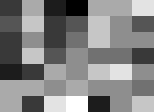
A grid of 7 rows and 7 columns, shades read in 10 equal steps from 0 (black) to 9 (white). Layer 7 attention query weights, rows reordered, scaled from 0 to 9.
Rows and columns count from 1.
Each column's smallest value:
1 2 1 0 1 4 2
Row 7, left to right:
6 2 8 9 1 5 7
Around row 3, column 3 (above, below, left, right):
2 3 5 4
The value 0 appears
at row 1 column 4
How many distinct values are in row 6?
3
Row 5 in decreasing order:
8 7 6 5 5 2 1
